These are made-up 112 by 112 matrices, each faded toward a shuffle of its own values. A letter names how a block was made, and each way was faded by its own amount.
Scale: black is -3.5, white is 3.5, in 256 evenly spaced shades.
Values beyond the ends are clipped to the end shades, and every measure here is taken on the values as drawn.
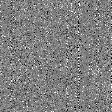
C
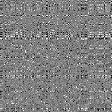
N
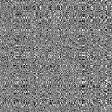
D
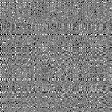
N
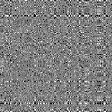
N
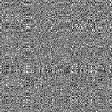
D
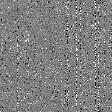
C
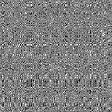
D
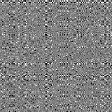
N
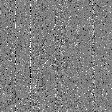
C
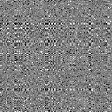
N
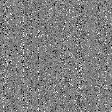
C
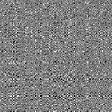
D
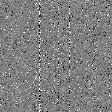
C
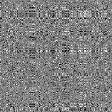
D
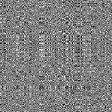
D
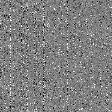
C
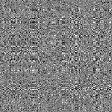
D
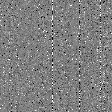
C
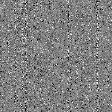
C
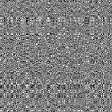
N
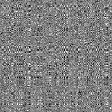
D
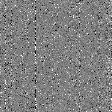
C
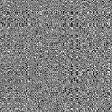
D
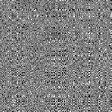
D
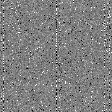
C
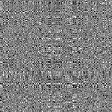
D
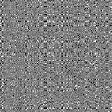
N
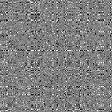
N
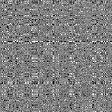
N
